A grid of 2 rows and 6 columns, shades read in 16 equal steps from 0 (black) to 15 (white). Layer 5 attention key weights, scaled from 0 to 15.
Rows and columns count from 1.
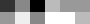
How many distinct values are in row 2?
5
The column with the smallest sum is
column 3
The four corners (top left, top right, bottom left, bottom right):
3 9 9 11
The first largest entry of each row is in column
4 4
